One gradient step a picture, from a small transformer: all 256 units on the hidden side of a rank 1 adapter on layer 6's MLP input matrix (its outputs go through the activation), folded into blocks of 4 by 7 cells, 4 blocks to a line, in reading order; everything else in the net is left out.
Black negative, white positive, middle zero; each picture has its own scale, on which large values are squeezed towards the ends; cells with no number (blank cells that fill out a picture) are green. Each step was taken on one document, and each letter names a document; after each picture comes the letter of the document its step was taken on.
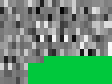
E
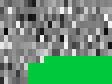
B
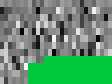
E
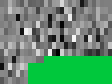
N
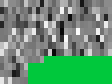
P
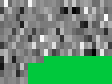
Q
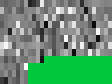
B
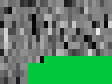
B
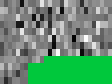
N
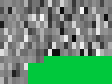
P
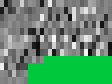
E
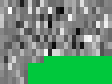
N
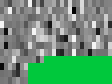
B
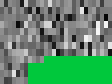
N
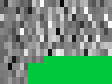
Q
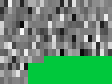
Q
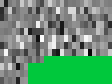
E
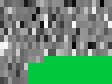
B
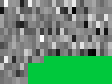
Q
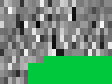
N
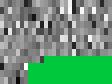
B
